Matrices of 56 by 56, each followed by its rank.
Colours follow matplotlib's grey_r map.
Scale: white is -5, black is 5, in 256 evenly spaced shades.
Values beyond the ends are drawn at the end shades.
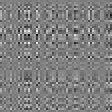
two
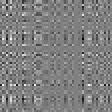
two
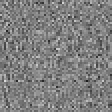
ten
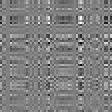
two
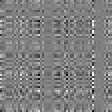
two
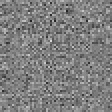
ten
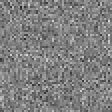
ten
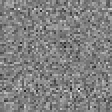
ten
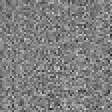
ten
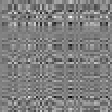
two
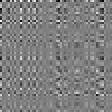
two
